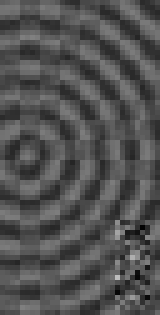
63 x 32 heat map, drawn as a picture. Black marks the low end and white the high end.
Roughest part: bottom right. Histogram: bell-shaped. Average level on the scale: 30%. Odd patch: rougher, in the bottom right. Rings: centred on the middle left.
